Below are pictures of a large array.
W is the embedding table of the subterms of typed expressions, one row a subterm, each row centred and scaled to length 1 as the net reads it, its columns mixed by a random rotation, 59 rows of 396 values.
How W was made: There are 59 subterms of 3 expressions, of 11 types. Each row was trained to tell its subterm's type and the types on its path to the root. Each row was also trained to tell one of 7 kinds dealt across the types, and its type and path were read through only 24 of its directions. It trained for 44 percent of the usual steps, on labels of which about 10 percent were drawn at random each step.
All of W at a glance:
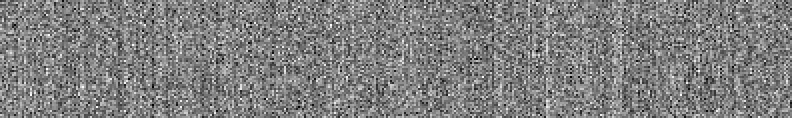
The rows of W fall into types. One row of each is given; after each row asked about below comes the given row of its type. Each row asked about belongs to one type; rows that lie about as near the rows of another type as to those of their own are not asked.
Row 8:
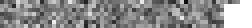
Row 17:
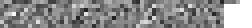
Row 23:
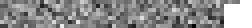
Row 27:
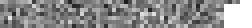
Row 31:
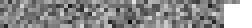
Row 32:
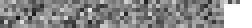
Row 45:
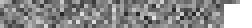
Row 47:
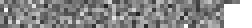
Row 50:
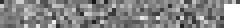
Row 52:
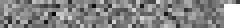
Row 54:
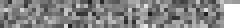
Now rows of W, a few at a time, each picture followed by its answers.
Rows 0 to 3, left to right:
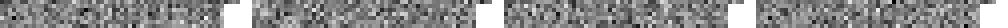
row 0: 54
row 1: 45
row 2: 23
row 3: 31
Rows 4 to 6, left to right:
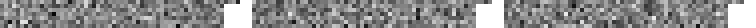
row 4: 52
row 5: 47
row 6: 23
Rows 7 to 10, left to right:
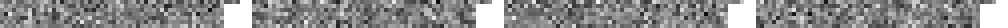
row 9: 31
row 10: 27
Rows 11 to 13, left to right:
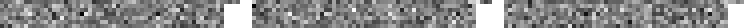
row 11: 50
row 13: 54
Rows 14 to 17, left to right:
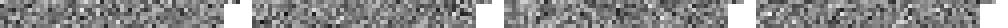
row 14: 27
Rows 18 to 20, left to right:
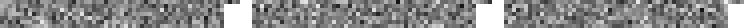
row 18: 45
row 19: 31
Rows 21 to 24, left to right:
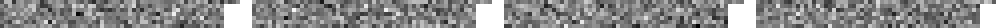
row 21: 17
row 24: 50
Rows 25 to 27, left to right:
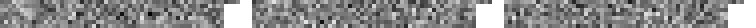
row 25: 54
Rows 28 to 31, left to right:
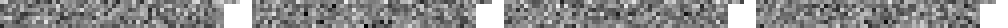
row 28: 27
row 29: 31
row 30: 50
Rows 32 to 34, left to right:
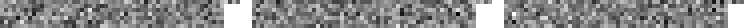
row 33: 54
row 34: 17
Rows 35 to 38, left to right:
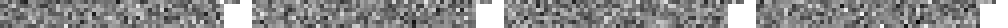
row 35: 54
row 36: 17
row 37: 27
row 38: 23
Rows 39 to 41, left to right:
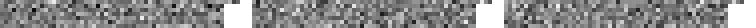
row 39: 31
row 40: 23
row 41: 45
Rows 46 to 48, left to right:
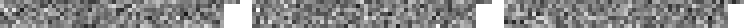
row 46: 32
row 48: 45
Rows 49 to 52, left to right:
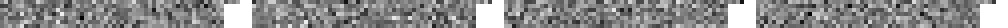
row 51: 32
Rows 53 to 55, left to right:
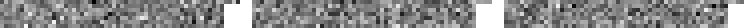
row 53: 50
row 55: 45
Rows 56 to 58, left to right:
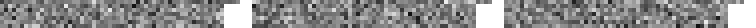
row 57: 27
